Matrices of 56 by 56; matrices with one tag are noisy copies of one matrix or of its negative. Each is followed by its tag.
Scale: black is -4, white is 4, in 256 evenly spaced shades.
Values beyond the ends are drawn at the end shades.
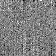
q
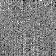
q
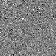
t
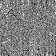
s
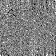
s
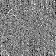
s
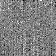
q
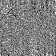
s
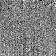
q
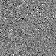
t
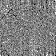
s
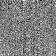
q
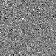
t
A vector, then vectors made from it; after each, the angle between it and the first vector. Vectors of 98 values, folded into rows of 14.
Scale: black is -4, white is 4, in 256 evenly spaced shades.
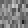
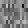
partly opposed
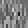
orthogonal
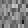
nearly parallel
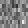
nearly opposite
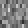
partly aligned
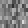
nearly opposite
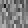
orthogonal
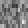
nearly opposite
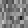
orthogonal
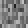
orthogonal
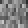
partly aligned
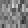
nearly parallel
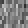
partly aligned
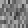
partly opposed
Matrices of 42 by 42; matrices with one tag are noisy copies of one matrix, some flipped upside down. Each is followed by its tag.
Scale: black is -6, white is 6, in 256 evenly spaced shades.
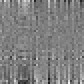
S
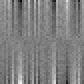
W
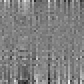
S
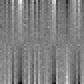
W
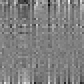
S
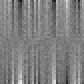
W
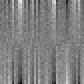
W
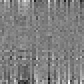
S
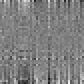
S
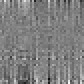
S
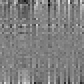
S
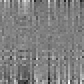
S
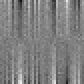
W
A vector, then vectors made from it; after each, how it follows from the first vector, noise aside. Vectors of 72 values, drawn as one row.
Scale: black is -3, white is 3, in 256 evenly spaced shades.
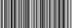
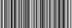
copied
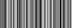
wrapped around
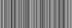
shrunk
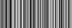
wrapped around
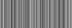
shrunk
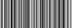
copied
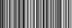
wrapped around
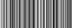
wrapped around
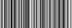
copied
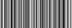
copied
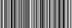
copied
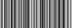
copied
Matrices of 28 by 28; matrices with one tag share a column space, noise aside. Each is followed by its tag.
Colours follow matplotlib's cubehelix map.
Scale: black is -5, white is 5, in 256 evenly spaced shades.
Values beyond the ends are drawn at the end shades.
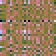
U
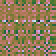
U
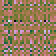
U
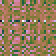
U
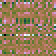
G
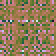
U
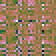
U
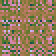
U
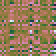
U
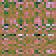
G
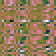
U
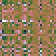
U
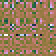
G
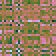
U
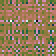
U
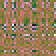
G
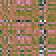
U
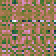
U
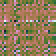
U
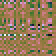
G
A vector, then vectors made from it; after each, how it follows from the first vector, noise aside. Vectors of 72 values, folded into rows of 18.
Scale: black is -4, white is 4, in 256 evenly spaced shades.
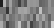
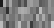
copied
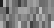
copied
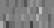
partly zeroed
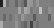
partly zeroed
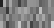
copied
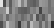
negated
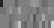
partly zeroed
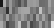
copied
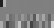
partly zeroed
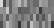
negated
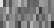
negated
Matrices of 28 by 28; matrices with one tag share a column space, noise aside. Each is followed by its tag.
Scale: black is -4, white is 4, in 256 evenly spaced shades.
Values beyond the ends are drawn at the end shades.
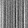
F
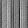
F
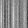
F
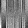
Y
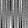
Y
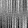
Y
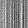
F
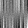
Y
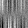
Y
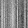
F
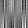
Y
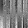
Y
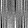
Y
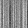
F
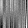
Y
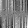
Y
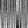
Y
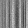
F
